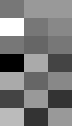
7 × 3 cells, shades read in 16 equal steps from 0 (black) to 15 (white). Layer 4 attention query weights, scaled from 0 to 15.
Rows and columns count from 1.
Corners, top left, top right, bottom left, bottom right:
7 9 11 9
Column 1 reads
7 15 7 0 10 4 11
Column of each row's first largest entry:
2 1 1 2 1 2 1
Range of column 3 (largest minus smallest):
6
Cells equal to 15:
1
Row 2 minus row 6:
11 -2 5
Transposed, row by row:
7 15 7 0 10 4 11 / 9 7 6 10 6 9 3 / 9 8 7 4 8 3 9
